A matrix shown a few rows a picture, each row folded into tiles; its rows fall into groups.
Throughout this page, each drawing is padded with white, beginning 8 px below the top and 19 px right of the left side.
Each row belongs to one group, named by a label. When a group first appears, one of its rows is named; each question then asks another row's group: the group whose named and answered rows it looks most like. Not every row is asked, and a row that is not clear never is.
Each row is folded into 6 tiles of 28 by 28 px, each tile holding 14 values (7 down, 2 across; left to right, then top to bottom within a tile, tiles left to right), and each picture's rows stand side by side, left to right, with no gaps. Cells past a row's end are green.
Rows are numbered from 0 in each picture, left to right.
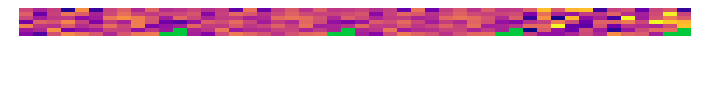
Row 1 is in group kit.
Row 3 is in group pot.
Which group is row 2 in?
kit
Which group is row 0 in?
kit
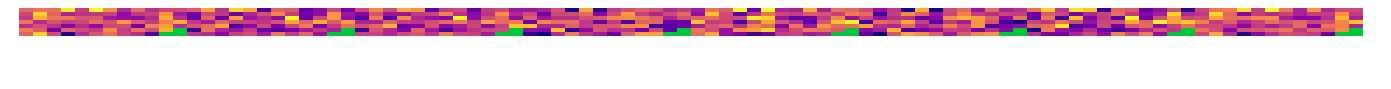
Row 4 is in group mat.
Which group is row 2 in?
pot
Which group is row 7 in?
mat
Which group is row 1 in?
pot
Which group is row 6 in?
pot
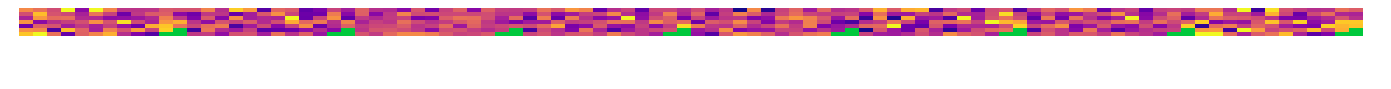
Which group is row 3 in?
pot
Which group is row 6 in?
pot
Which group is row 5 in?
pot
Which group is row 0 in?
mat
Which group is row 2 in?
kit
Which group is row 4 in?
kit
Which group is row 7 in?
mat
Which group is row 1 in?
pot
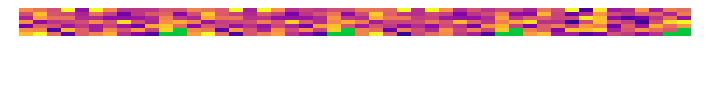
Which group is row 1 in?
mat
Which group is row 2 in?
mat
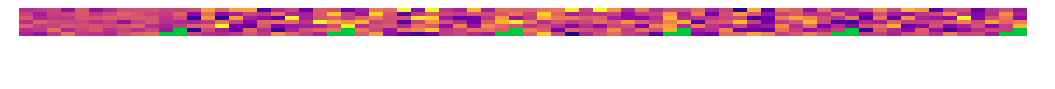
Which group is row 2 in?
mat
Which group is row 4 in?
kit
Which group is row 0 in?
kit
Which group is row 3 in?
mat
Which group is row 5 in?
pot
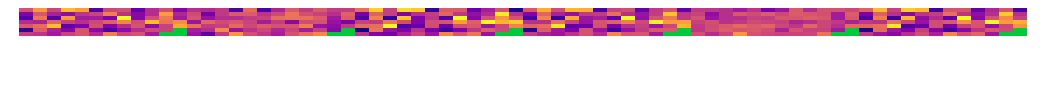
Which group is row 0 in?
pot
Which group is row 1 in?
kit
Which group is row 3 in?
pot
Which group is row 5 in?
pot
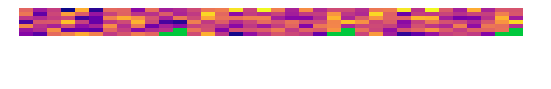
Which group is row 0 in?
kit
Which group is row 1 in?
mat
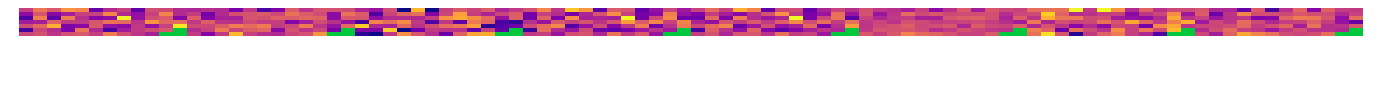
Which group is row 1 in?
kit
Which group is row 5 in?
kit
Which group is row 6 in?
mat
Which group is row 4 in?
pot
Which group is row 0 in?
pot
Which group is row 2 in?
kit
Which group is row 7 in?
kit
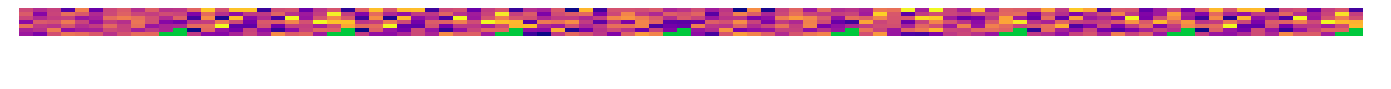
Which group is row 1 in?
pot
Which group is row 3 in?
kit
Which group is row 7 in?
pot
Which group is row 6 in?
pot
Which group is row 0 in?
kit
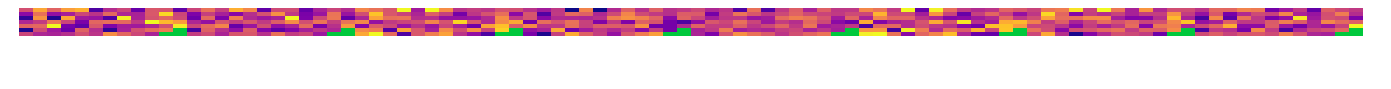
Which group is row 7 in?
pot
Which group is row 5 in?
mat
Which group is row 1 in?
pot
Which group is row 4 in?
kit
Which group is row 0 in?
pot
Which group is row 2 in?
mat
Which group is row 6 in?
mat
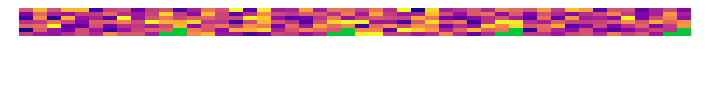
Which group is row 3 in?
pot
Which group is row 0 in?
pot
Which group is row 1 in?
mat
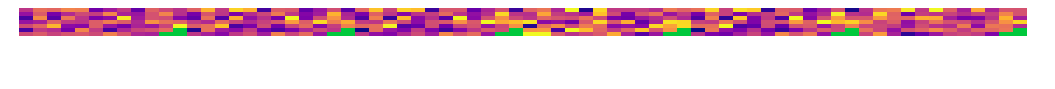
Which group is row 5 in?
mat
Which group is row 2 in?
pot
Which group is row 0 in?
pot
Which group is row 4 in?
pot
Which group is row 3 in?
mat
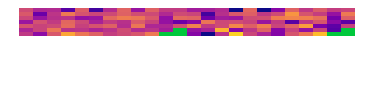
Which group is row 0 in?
kit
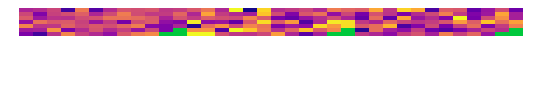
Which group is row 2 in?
pot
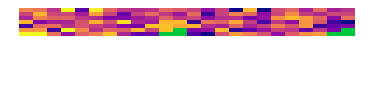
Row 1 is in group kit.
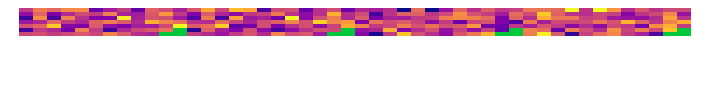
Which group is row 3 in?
mat
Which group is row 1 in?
pot
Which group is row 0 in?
pot
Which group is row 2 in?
kit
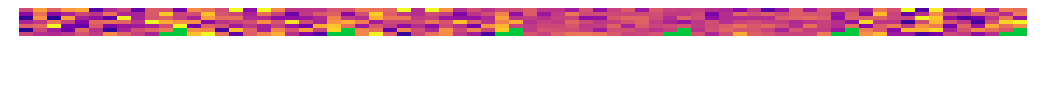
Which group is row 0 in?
pot
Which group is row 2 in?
mat
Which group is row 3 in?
kit
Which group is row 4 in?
kit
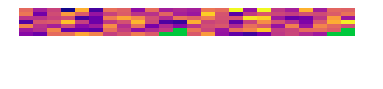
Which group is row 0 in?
kit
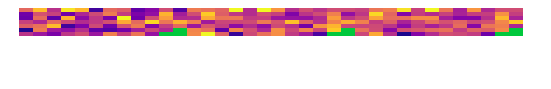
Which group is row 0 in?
pot
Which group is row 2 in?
mat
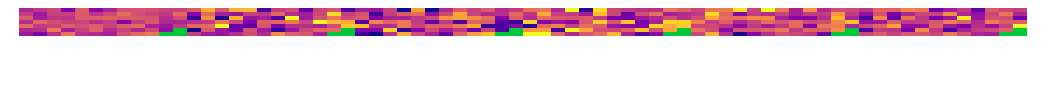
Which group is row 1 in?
pot
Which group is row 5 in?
pot
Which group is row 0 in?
kit
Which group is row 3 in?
mat
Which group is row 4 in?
mat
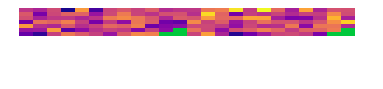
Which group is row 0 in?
kit
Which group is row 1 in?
mat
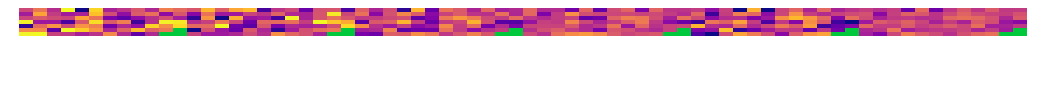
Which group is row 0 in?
mat
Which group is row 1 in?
pot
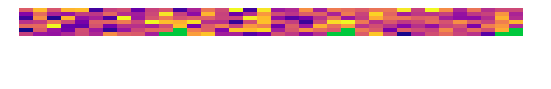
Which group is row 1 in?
mat
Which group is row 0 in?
pot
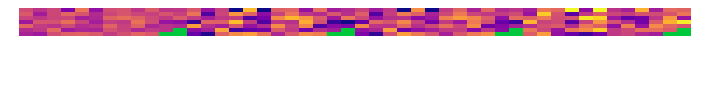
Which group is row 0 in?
kit
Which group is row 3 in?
mat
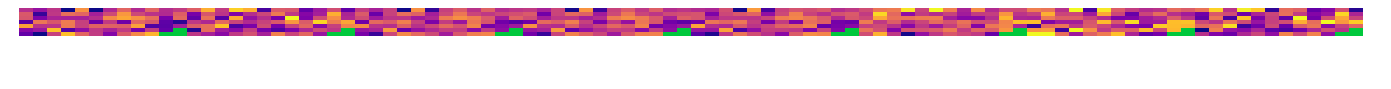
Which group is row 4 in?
kit
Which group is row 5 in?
mat
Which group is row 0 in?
kit
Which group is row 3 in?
kit
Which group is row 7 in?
pot
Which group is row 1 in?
pot
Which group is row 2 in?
kit
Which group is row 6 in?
mat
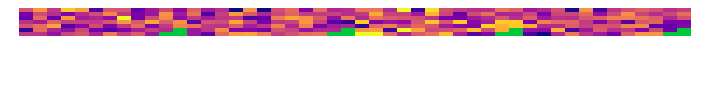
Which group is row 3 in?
kit
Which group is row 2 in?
mat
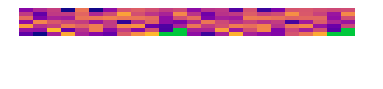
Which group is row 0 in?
kit
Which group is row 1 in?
kit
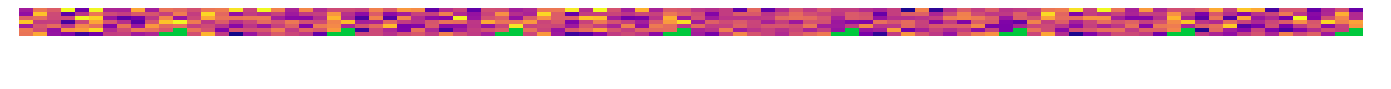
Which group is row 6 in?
mat
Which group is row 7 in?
pot
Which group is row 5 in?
kit
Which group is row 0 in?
mat
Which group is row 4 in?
kit
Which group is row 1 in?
mat
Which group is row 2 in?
pot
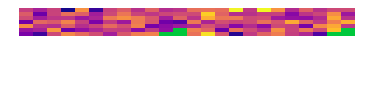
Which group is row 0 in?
kit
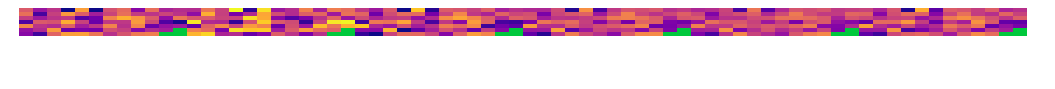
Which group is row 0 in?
kit
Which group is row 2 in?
kit
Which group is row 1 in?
mat
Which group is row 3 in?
kit
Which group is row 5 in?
kit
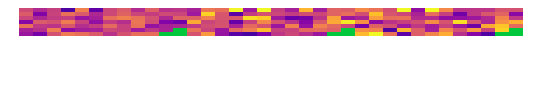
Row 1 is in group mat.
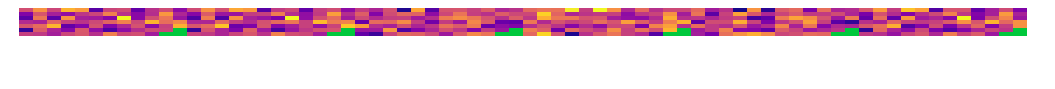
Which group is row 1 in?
pot
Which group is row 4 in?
kit
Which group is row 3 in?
mat
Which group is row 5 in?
pot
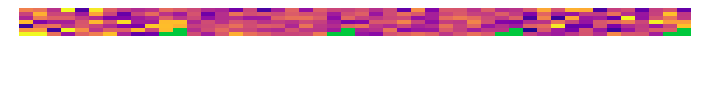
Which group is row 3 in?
pot
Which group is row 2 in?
kit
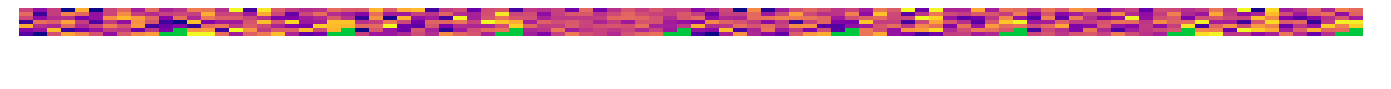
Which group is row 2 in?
pot
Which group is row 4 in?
kit
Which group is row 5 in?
mat
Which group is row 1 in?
mat
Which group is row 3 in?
kit
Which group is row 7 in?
mat
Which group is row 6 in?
pot
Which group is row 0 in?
kit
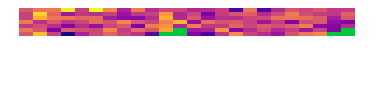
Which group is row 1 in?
kit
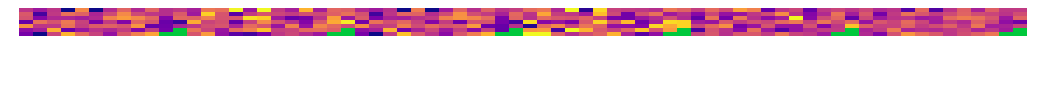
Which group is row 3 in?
mat
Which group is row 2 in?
kit
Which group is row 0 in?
kit
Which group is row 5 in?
kit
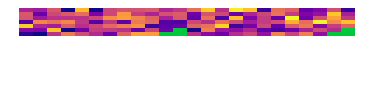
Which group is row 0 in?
kit
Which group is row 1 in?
pot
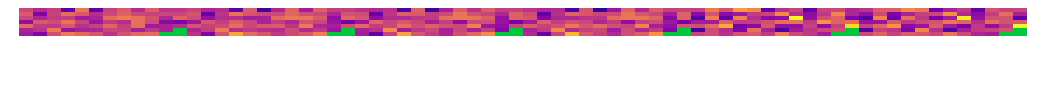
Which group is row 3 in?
kit
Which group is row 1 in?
kit
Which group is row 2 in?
kit
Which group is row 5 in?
pot
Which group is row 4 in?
pot
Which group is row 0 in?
kit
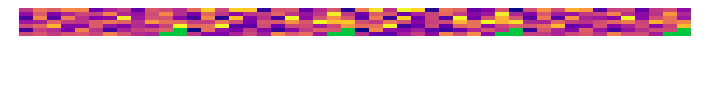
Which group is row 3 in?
pot
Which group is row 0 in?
pot
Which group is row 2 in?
pot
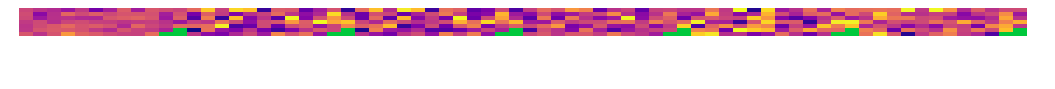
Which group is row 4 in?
mat
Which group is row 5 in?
mat
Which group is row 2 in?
pot
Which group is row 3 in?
pot
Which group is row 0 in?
kit
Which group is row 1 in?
pot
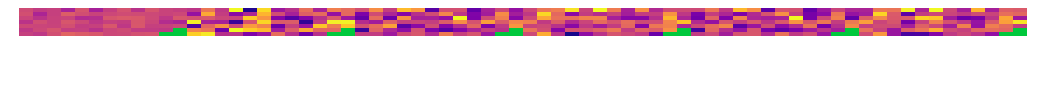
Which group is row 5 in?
mat
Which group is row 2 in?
pot
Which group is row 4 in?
pot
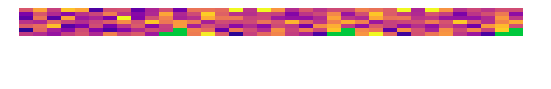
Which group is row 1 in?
mat
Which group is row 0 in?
pot
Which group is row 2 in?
mat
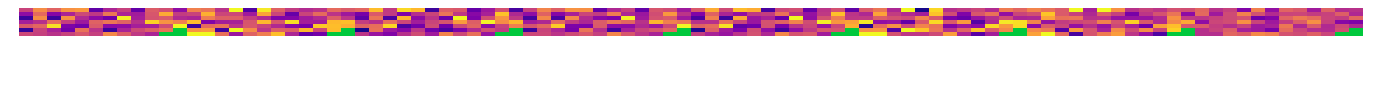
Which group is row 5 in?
mat
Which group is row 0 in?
pot
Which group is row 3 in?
pot
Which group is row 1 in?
mat
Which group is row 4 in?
pot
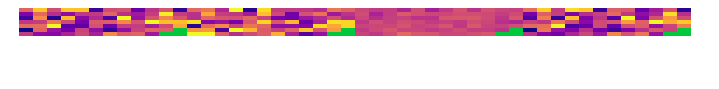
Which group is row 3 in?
pot
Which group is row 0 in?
pot
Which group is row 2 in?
kit
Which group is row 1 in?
mat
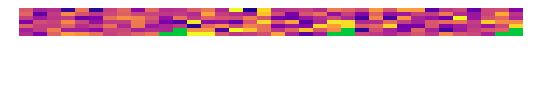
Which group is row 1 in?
mat
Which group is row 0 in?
kit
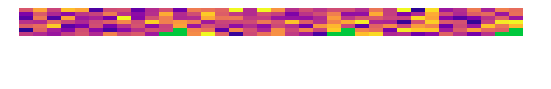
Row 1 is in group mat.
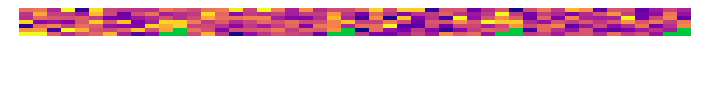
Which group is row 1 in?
mat
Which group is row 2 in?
pot
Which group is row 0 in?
mat
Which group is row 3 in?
pot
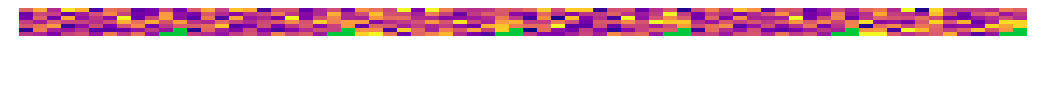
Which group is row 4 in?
pot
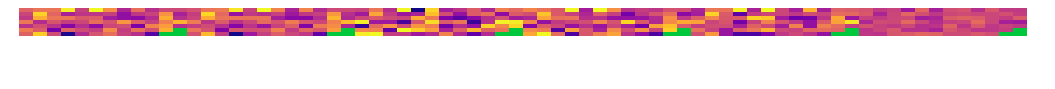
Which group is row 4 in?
mat
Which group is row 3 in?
mat
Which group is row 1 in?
mat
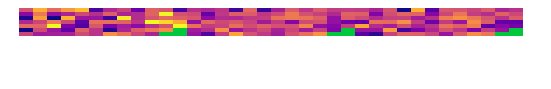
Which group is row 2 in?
kit
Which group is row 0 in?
pot
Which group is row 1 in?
kit
